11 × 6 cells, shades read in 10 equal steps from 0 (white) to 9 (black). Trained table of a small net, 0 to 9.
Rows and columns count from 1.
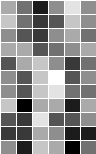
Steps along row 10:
same down up up same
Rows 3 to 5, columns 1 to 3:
4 6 7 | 3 3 6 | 6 3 2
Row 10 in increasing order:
3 4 7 7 8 8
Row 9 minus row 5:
0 4 -1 2 -1 -1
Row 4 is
3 3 6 5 4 3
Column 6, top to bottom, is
4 4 5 3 5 4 5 3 4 8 5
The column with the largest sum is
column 2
